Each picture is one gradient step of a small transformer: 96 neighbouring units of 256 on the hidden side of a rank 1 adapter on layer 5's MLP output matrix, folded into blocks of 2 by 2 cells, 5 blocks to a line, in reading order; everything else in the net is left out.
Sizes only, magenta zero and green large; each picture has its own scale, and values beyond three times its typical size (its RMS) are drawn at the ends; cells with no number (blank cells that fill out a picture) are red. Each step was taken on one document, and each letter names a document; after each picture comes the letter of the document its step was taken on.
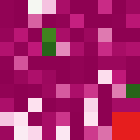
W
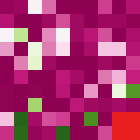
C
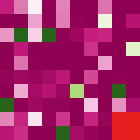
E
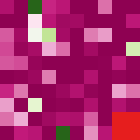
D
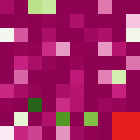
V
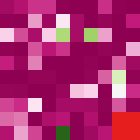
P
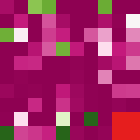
V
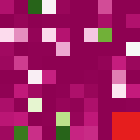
D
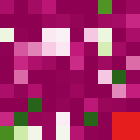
C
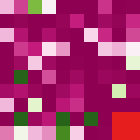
V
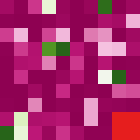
C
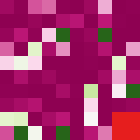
P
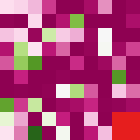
P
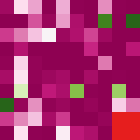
E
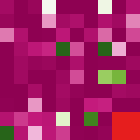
C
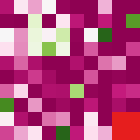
D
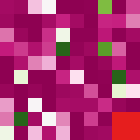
C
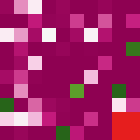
E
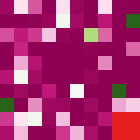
E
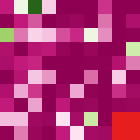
D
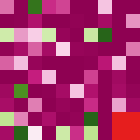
D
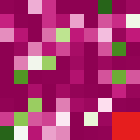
C
